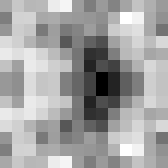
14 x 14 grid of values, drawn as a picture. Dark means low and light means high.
Mirror symmetry: top to bottom. Stripes: none. Ninth with the lowest average: centre. Roughest part: centre.
